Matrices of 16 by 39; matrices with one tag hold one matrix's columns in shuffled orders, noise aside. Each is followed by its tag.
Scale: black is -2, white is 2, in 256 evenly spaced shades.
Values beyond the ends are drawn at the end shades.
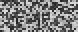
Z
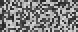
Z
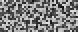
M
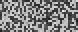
Z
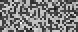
M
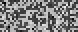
Z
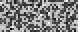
Z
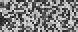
Z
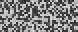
M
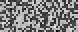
Z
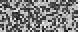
Z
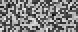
M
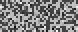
M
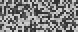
M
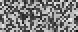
Z
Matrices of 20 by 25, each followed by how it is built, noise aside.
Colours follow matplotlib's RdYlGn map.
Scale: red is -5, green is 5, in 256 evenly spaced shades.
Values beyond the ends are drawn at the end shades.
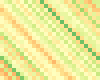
Toeplitz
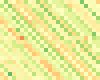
Toeplitz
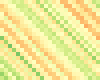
Toeplitz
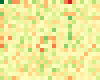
low rank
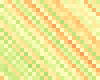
Toeplitz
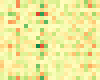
low rank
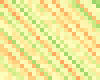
Toeplitz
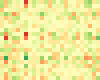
low rank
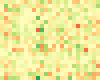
low rank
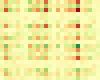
low rank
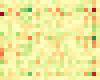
low rank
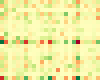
low rank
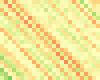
Toeplitz
